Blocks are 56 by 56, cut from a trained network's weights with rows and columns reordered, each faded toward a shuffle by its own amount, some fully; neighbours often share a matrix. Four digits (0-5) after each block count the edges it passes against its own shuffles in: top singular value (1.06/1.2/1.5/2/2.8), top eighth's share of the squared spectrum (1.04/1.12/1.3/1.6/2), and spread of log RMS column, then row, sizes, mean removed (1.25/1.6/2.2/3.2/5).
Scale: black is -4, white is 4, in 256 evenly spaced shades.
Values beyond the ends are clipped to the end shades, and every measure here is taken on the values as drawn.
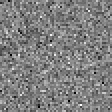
1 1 0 0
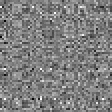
4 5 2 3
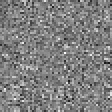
3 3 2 1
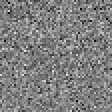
2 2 0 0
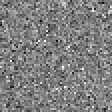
0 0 0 0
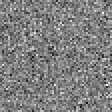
0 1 0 0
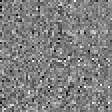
3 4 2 2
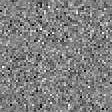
2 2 0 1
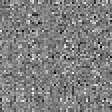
3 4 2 2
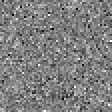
0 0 0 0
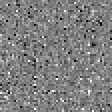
2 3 1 1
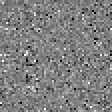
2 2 1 1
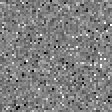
1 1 0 0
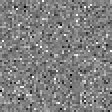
2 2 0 1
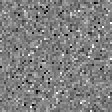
0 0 0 0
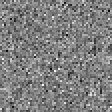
0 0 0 0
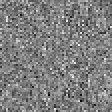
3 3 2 0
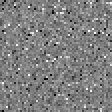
0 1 0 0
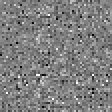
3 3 1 1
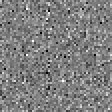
2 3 1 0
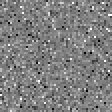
0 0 0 0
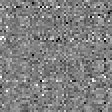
3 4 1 2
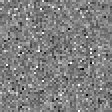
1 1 0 0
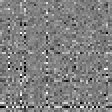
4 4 2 2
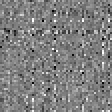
3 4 2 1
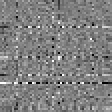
4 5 2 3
